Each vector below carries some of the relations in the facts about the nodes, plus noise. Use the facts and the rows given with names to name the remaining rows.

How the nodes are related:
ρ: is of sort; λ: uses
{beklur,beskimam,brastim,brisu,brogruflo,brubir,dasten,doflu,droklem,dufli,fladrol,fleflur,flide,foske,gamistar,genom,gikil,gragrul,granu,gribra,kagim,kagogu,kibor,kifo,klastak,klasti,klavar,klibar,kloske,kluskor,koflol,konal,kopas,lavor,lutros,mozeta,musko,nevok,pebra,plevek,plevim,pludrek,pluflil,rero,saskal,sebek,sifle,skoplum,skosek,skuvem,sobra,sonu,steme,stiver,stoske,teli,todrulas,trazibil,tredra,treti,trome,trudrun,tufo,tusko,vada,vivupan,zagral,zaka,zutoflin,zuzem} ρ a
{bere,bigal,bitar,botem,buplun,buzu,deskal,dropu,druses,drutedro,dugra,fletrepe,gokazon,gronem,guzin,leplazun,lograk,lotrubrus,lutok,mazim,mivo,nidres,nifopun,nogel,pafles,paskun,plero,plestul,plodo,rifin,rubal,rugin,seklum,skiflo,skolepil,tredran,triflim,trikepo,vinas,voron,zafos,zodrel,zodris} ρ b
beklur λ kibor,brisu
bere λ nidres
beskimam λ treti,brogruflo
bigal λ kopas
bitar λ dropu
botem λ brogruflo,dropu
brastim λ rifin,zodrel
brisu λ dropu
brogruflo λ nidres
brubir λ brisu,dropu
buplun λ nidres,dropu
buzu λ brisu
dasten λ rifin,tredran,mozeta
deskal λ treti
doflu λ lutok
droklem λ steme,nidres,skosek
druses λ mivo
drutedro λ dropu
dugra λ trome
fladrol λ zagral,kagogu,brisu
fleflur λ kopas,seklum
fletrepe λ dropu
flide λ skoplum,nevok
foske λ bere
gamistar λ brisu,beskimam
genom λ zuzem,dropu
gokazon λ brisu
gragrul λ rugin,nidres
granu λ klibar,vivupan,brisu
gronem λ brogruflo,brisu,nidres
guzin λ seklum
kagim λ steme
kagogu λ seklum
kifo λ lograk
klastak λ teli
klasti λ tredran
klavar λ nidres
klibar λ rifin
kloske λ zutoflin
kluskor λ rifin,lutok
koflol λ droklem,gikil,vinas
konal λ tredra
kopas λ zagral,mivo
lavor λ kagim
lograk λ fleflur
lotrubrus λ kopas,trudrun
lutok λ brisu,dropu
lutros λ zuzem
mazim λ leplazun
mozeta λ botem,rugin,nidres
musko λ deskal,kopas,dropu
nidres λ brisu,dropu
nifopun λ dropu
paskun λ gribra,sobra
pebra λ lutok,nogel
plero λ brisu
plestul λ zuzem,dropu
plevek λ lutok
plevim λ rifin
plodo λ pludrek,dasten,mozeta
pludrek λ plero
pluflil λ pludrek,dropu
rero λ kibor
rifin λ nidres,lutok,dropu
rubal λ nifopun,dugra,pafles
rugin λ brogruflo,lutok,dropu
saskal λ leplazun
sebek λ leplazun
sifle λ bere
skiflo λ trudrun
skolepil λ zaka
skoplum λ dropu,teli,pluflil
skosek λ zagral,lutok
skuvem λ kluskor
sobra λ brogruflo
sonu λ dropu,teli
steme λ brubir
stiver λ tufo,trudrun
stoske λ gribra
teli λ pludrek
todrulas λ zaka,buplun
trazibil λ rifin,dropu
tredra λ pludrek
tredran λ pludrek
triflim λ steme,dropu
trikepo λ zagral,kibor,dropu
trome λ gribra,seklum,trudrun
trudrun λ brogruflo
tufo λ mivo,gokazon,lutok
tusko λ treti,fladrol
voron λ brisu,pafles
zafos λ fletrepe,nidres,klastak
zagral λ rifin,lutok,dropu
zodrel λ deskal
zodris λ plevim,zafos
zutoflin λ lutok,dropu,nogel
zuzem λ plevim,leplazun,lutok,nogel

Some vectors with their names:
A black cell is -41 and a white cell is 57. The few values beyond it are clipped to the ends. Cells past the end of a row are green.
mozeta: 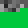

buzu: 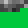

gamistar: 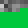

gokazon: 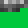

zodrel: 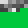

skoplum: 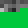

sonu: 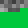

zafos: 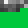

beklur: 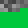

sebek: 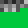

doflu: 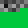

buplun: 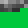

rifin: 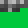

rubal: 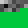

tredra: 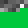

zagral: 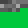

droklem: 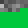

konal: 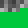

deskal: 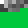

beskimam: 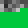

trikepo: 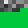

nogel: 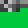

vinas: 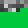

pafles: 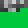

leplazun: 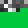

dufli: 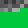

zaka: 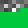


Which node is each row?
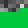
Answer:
pluflil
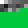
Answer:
paskun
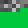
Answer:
kibor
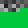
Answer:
musko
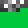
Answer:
dropu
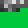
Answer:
lutok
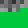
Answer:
flide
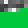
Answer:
guzin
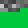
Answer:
trazibil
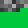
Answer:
plestul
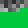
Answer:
koflol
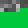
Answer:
sobra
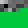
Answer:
lotrubrus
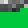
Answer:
gronem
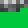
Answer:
bere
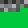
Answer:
lutros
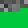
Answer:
tufo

